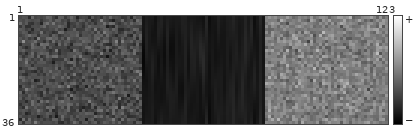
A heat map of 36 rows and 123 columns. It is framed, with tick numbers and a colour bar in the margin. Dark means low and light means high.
It is made of 1 by 3 panels. Panel 1,1: low, fine-grained. Panel 1,2: very low, streaked downward, faint in contrast. Panel 1,3: middling, fine-grained.
